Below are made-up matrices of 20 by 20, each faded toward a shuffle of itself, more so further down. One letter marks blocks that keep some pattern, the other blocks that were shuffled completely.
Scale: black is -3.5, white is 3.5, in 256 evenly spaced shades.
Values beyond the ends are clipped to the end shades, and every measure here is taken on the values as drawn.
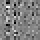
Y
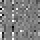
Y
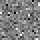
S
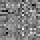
Y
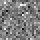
S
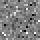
S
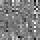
Y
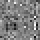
Y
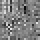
Y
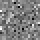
S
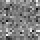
Y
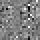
Y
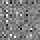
Y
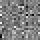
Y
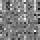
Y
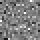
S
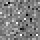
S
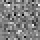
Y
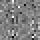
Y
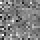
Y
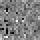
Y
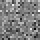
Y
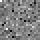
S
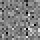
Y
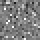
S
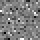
S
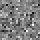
Y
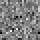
S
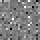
Y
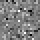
S
